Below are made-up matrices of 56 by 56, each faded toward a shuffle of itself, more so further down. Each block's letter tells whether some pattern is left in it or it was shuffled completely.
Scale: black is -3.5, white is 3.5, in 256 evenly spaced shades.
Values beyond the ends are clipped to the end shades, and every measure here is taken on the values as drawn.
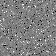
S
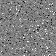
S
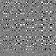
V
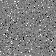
S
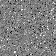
S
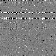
V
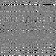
V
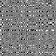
V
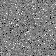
S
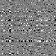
V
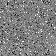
S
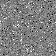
S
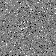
S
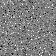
S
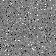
S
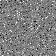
S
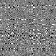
V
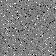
S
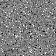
S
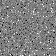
S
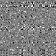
V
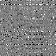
V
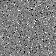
S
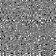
V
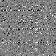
V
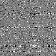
V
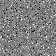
S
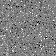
S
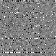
V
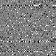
V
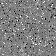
S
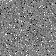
S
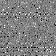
V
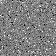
S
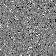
S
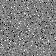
S
